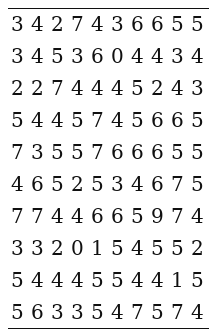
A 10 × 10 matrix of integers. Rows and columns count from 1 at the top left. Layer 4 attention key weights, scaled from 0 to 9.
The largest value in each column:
7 7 7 7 7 6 7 9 7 5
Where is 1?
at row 8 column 5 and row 9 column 9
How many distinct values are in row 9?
3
